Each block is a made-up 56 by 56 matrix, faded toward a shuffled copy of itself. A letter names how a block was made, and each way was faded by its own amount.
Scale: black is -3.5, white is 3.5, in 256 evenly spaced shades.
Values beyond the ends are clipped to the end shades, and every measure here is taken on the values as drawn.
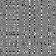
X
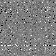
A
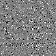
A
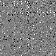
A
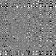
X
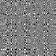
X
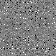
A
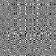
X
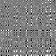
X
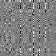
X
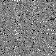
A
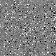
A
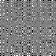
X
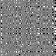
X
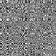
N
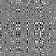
X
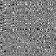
N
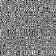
N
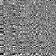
N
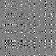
X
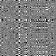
X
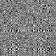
N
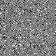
A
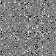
A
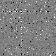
A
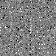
A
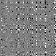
X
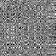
N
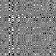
X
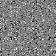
A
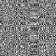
N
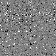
A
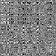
N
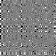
X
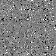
A
